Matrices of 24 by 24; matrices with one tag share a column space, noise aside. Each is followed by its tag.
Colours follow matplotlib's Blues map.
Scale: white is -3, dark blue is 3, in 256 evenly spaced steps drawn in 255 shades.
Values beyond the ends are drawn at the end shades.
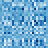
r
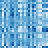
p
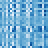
p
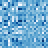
r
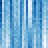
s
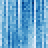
s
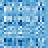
r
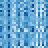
p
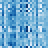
p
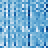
p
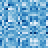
r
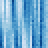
s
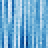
s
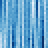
s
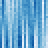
s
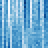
s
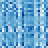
p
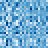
r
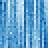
s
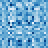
r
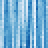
s
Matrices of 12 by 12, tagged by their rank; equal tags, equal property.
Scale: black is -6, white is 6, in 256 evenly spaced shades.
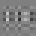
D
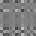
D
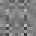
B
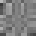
B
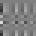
D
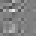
B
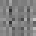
B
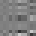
D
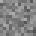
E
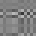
D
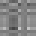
D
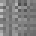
B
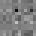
B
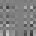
D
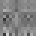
B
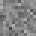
E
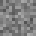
E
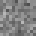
E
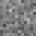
E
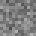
E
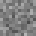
E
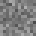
E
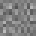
B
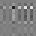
D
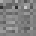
B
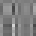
D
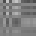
D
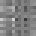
B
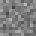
E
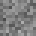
E
